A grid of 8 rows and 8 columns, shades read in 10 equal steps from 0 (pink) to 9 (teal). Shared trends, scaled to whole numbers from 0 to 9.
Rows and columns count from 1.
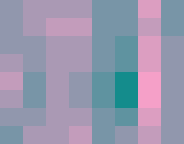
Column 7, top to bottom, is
1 2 1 1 0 0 1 2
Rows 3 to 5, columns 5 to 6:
5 6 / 5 6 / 6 9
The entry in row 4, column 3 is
3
